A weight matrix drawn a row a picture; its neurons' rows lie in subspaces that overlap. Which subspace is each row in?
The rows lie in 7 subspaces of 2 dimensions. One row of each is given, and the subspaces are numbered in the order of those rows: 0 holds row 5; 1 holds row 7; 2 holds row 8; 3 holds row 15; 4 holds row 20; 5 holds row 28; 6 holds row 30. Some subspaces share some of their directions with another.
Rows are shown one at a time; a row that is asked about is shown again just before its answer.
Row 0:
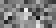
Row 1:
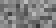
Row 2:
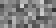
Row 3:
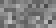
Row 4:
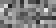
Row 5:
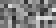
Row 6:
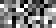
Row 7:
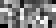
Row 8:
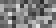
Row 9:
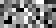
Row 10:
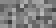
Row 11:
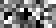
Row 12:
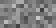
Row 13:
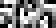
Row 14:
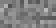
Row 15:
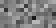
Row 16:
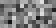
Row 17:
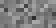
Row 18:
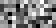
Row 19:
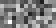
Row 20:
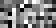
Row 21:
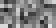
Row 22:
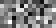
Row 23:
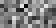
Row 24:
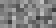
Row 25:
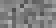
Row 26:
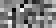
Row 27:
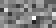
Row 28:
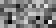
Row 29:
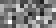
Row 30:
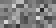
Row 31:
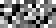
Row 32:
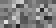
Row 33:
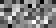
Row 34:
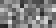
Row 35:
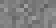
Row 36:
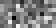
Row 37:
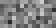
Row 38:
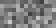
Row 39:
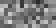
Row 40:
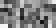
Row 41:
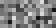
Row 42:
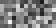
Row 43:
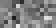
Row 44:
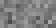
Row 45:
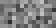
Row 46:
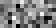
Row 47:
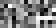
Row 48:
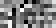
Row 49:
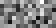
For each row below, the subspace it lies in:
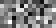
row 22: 3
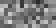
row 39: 0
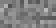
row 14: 0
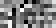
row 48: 4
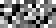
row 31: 4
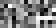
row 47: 0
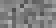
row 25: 4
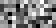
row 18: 2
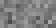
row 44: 5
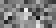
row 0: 2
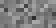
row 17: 3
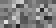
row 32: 6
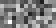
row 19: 1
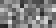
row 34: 1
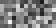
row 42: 2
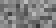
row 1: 2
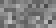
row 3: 5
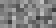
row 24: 0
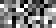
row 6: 3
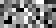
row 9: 2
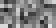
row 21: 1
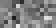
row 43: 6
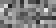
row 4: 0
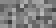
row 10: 4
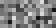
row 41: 0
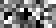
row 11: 2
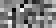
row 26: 4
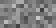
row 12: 6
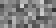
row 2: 5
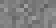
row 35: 3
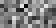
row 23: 3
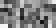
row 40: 1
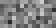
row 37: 5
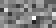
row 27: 3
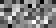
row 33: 4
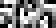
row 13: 1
